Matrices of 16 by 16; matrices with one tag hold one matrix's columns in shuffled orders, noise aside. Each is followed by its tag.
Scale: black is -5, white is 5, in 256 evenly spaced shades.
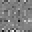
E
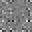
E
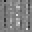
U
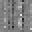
U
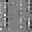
U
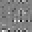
E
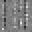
U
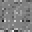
E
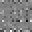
E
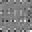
E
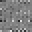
E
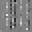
U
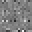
E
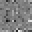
E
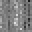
U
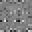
E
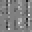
U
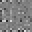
E
